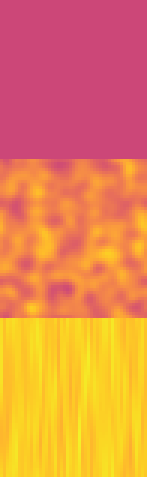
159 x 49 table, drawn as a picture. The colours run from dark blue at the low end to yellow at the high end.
It is made of 3 by 1 panels. Panel 1,1: middling, flat. Panel 2,1: high, blotchy. Panel 3,1: very high, streaked downward, faint in contrast.
